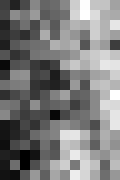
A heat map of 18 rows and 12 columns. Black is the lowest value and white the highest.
Ninth with the lowest average: bottom left. Ninth with the highest average: top right. Stripes: none. Slope: up to the right.
